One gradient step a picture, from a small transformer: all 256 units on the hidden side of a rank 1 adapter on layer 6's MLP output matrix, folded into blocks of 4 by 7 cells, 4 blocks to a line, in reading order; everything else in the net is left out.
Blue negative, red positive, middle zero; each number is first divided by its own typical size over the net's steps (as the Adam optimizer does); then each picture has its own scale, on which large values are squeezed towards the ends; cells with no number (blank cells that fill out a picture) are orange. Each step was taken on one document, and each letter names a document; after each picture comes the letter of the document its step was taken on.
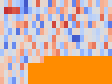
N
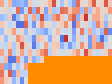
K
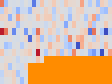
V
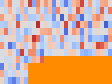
K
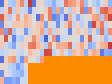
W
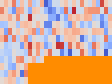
W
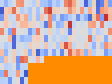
W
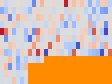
V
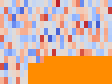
K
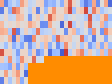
W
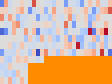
V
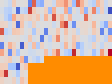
V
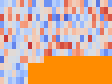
W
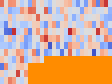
W
